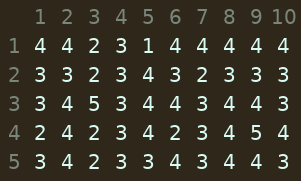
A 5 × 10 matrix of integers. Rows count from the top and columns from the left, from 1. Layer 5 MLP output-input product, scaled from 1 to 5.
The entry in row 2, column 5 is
4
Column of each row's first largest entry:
1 5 3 9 2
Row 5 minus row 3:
0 0 -3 0 -1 0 0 0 0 0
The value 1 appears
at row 1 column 5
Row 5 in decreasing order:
4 4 4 4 3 3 3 3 3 2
